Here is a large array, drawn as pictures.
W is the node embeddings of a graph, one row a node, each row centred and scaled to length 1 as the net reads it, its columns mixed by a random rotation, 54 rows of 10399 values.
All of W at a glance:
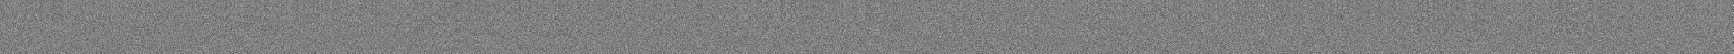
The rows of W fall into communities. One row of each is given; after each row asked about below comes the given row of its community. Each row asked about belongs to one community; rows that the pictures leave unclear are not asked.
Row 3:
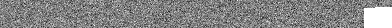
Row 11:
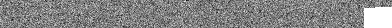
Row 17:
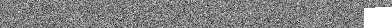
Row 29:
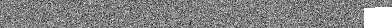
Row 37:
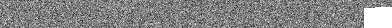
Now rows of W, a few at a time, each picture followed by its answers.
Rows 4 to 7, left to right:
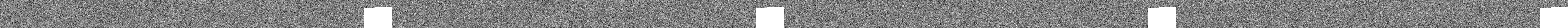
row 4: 29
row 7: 17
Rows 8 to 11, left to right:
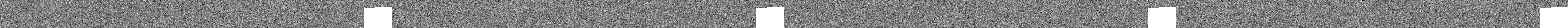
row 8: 29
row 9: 37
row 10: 29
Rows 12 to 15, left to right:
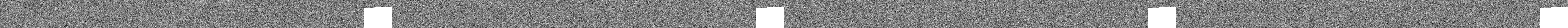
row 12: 29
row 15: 17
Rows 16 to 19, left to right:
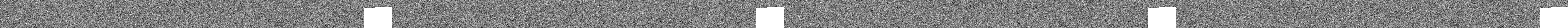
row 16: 17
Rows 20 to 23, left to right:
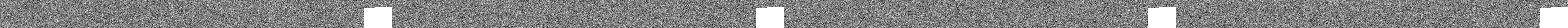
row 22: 11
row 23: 17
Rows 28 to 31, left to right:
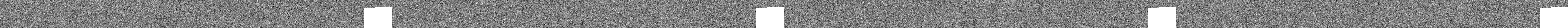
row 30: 29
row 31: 29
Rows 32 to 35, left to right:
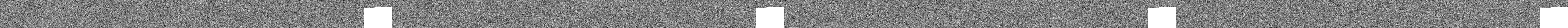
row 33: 29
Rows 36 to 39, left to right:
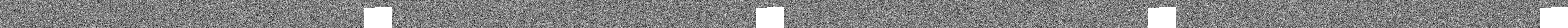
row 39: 3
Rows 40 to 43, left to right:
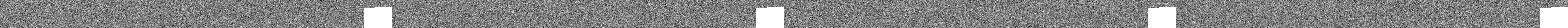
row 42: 37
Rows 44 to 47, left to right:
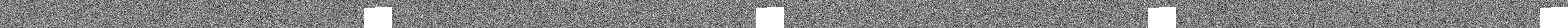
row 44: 3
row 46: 37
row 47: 17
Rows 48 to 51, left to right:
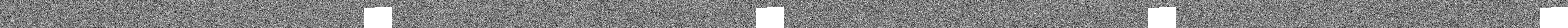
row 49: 11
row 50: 17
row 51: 37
